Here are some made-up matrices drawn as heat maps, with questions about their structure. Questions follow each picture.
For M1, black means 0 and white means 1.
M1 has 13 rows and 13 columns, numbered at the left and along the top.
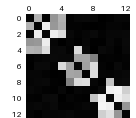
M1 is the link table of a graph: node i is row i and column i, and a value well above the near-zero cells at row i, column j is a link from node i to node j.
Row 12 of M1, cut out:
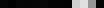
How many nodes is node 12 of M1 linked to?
3
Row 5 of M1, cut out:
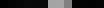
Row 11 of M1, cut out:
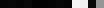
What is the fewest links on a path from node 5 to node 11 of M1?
3
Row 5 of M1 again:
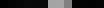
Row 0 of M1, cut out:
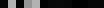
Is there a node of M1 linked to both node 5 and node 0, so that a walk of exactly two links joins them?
no
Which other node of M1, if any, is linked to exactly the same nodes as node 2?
node 0
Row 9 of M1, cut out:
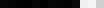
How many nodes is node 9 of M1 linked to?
3
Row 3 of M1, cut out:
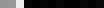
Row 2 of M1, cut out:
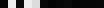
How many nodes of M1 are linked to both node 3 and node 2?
1
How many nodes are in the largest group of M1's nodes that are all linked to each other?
4
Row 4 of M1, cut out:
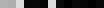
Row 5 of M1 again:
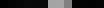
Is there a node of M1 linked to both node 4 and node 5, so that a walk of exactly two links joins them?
yes
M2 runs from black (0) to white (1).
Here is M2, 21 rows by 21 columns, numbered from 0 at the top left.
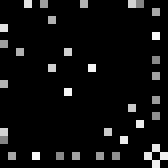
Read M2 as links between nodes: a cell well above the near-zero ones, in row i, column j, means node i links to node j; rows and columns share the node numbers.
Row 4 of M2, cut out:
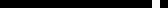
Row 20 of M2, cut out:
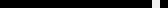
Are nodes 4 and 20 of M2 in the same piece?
yes
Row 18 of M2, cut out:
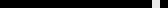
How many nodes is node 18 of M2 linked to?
1
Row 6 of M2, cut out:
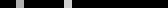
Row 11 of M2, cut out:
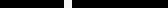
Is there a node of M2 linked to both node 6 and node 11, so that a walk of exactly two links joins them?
yes
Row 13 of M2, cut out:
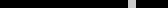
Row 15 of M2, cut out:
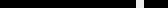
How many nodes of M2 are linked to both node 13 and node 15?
0
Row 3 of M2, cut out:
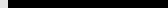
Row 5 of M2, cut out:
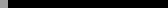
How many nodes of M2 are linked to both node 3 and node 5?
1
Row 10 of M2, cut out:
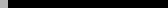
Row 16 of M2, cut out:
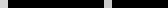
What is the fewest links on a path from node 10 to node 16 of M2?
2
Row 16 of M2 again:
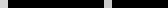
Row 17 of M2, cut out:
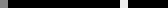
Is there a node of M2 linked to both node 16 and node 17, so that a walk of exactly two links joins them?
yes
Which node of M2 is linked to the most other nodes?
node 19
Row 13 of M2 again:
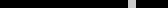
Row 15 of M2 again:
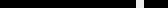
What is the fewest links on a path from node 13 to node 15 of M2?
4
